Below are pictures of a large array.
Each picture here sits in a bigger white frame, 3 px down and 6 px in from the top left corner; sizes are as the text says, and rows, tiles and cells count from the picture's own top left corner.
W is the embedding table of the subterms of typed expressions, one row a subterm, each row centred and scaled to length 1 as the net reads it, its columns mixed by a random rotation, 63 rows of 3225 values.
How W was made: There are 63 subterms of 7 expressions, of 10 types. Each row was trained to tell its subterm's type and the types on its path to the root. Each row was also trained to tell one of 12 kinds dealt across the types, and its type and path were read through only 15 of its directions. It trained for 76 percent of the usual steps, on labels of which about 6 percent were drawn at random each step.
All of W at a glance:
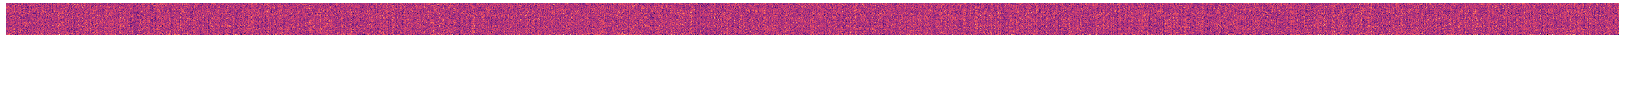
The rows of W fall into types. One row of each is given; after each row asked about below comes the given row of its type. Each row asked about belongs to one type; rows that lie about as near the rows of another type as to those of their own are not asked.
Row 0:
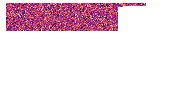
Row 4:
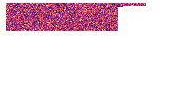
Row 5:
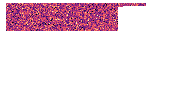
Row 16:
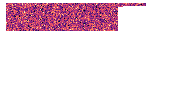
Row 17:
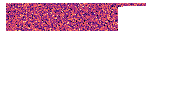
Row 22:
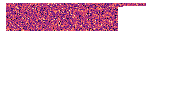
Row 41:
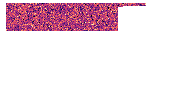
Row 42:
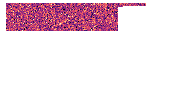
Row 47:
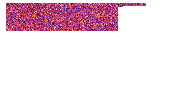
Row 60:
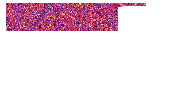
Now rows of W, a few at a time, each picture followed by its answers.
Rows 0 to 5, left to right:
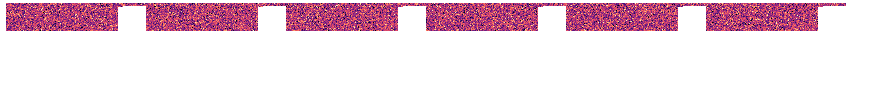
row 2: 17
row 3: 60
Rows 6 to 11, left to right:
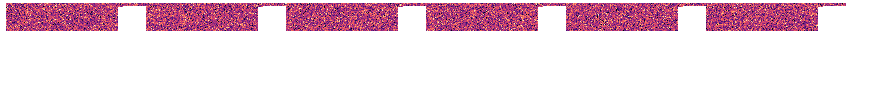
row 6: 0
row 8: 47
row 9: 22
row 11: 0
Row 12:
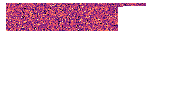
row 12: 42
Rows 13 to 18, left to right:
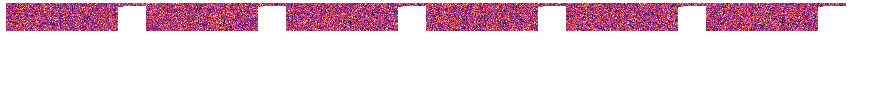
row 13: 5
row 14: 41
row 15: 42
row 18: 5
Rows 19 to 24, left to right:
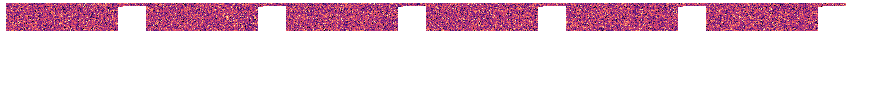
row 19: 42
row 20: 4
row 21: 41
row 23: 17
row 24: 16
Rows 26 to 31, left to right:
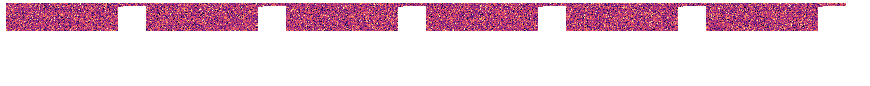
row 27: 0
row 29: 0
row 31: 47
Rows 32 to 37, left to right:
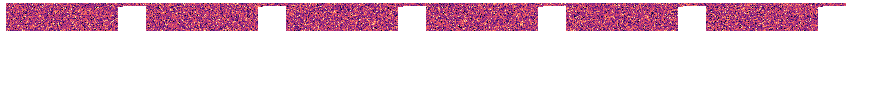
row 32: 22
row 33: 16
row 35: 47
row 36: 42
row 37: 0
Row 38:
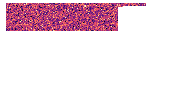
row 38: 4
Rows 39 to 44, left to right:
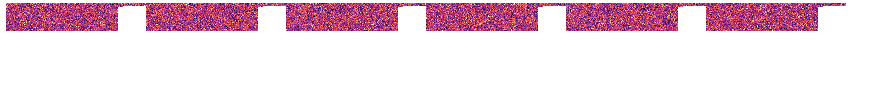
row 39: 5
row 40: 16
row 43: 41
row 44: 0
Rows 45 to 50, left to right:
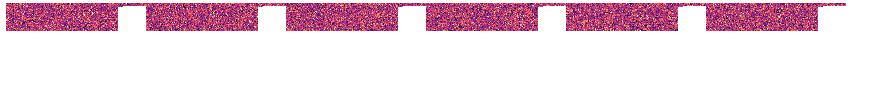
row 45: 16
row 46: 47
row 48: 22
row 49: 4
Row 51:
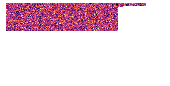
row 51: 5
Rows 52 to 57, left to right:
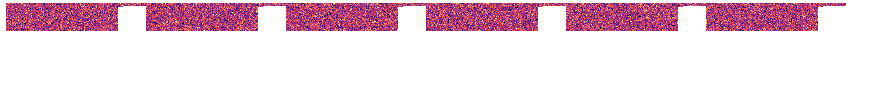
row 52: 17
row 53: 5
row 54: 16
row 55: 41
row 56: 4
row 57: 16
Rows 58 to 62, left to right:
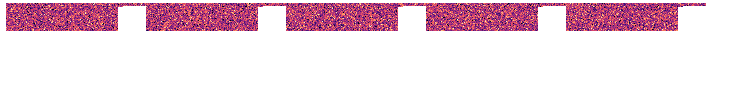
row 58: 47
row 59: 5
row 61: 42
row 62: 41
